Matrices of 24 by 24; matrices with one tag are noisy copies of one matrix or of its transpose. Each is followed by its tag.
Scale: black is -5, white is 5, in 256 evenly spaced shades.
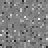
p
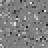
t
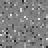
p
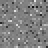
p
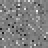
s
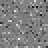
p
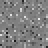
p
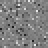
s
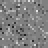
s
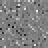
s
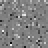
t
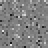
t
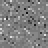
s
